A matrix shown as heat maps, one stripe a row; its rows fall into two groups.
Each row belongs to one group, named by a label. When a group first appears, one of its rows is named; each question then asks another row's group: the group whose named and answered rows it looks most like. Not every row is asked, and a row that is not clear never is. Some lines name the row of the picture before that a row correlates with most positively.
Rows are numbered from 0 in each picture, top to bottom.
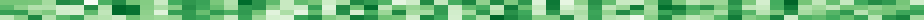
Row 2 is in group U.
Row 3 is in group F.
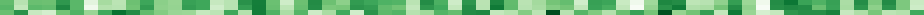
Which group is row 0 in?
F
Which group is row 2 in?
U
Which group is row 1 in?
F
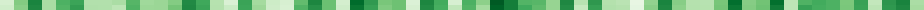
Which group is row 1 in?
F
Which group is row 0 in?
F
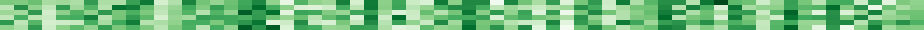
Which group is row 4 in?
U
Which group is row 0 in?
U
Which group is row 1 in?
U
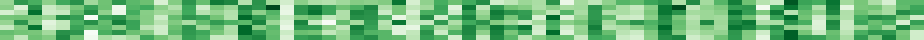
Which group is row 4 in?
U
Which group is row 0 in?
U
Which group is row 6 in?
F
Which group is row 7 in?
F
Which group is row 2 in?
F
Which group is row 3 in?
F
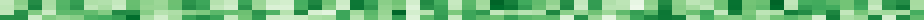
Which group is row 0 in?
F
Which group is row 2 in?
U
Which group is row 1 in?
F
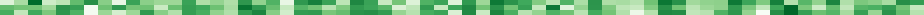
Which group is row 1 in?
F
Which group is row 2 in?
F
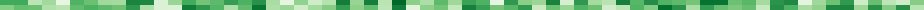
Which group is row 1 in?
U
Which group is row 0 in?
U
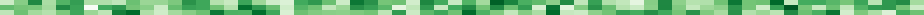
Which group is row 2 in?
U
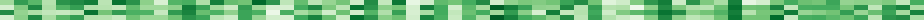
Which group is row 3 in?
F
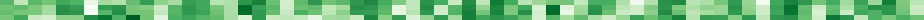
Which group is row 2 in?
F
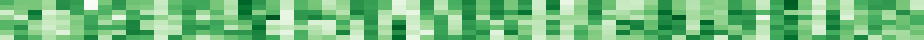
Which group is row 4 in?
U
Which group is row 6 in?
U
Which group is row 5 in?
U
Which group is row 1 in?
F
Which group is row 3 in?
F
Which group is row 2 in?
F
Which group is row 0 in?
F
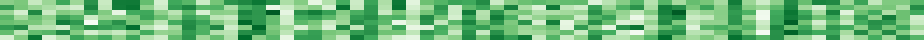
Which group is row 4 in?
F
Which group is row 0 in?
U
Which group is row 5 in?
U
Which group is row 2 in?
F
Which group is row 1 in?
U
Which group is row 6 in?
F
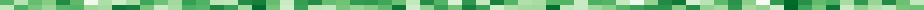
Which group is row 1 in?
U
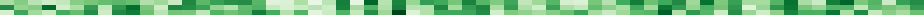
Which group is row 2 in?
U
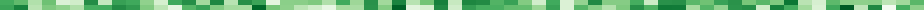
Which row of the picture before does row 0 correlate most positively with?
1
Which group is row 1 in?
U
